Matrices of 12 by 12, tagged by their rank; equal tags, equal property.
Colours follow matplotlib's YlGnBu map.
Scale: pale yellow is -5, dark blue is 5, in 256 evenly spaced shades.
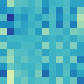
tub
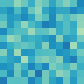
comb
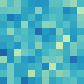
comb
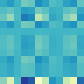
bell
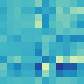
tub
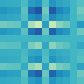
bell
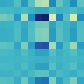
bell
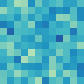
comb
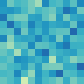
comb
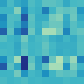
tub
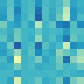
tub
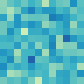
comb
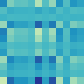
bell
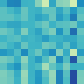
tub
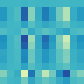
bell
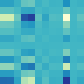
bell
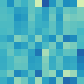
tub
